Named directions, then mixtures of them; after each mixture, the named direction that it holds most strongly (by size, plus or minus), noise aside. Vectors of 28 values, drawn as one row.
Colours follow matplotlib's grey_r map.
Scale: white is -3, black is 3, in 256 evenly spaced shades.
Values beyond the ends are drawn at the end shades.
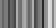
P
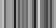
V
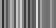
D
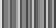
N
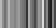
P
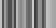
P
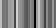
V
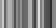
V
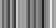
P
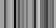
V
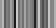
V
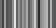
V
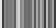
N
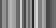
P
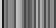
D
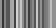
D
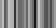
V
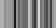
V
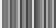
N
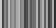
N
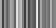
D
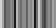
V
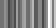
P
